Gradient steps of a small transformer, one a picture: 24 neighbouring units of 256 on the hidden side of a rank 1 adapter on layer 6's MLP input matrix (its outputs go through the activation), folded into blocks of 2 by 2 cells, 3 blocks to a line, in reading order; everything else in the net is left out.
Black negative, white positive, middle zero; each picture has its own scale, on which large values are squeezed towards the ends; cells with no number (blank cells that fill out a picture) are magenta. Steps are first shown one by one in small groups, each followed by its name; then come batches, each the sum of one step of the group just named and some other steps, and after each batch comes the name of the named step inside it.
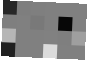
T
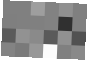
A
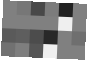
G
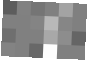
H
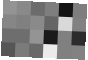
G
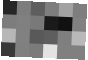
T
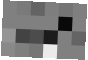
G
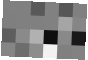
A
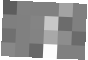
H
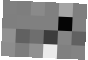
A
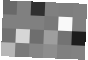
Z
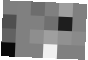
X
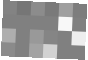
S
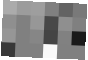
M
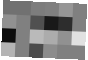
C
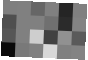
X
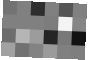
Z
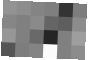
M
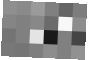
M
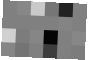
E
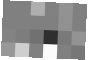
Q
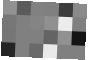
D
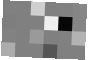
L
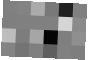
E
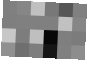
E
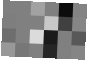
L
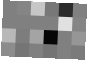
E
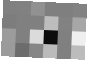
L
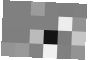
Q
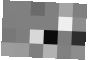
Q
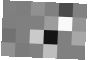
L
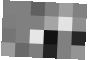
L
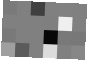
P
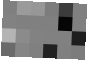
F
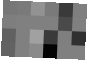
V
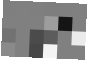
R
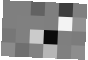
P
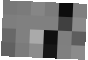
V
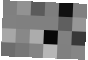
F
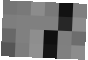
V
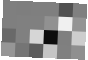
R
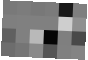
V
